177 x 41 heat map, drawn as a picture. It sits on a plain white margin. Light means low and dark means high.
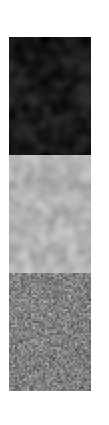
The table splits into 3 rows of 1 panel. Panel 1,1: very high, blotchy, faint in contrast. Panel 2,1: low, blotchy, faint in contrast. Panel 3,1: middling, fine-grained.
